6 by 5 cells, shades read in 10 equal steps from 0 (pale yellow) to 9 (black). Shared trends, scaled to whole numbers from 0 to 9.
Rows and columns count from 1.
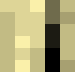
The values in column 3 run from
0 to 2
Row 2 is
2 1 1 5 3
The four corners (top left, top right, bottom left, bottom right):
1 2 2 3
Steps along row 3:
down same up down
